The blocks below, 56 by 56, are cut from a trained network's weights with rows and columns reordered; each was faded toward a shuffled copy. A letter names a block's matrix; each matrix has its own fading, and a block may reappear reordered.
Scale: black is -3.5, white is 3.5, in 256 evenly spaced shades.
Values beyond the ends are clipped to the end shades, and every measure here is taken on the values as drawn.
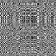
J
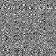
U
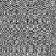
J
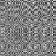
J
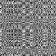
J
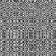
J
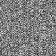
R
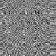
J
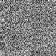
R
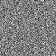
R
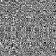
U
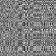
J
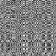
J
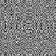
J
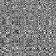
U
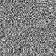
R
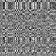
J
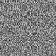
R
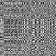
J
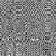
J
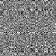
U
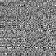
U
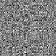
U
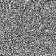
R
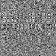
U
